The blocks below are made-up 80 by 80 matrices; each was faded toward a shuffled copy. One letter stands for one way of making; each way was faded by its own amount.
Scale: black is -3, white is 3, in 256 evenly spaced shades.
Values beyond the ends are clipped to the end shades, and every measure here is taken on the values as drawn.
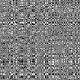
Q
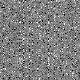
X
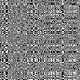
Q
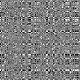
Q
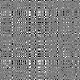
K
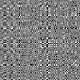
Q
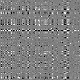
K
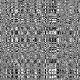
Q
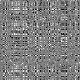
Q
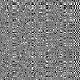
Q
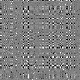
K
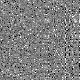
X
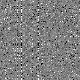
X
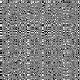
Q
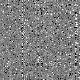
X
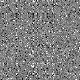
X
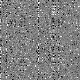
X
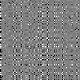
K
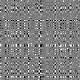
K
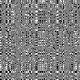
Q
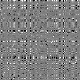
K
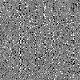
X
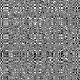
Q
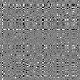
K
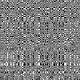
Q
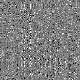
X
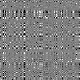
K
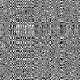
Q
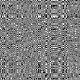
Q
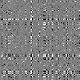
K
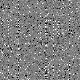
X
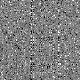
X
